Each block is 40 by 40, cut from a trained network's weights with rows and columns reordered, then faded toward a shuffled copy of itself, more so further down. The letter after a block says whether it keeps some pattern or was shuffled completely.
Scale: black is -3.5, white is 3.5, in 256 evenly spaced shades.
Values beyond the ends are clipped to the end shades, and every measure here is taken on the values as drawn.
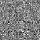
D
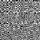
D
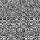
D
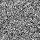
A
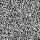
A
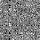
D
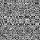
D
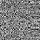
D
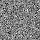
A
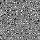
D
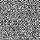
D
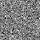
D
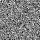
A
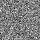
A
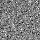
A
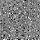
D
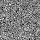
A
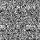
D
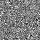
A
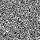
A
